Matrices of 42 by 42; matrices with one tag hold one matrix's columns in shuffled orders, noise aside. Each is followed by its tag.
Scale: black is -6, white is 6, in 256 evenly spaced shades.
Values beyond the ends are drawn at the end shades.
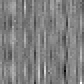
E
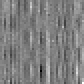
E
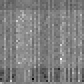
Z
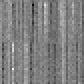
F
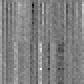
F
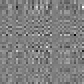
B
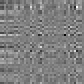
B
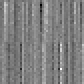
F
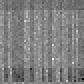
Z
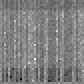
Z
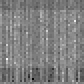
Z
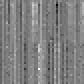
F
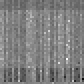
Z
